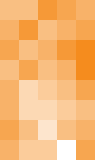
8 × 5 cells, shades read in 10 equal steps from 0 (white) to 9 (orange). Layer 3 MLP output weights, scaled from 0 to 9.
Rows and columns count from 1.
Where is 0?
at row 8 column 4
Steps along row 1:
same up down down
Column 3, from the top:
8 5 6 5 4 3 2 4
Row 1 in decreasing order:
8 7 6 5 5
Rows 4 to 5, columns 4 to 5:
6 9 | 5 7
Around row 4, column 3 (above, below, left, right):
6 4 7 6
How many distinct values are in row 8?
4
